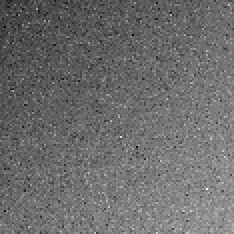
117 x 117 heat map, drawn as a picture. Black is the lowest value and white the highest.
Ninth with the highest average: bottom right. Slope: up to the bottom right. Average level on the scale: 40%. Ninth with the lowest average: top left. Histogram: bell-shaped. Grain: fine. Mirror symmetry: none.
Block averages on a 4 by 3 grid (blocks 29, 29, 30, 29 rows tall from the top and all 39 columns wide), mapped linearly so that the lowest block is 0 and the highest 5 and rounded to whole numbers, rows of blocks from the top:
0 1 2
1 2 3
2 3 4
3 4 5
